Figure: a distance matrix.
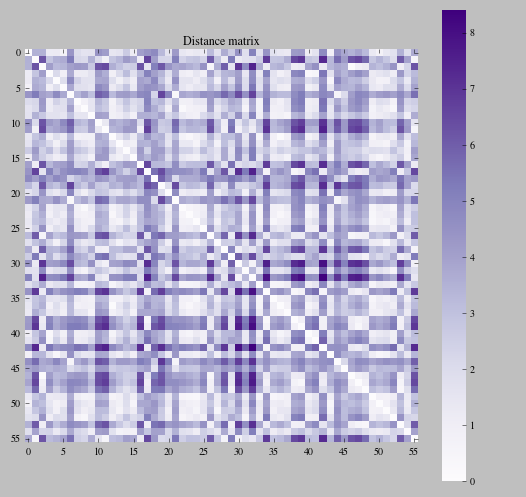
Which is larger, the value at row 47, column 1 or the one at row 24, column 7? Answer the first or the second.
the first
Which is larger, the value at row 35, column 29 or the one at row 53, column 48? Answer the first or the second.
the first
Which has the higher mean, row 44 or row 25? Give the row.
44
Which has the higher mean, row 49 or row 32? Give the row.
32
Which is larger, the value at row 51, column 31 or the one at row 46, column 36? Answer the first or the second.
the second
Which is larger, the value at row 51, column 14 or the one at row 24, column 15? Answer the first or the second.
the first
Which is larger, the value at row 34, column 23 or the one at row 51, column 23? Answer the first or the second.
the first
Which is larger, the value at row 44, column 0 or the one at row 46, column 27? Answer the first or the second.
the first
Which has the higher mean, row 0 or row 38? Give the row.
38
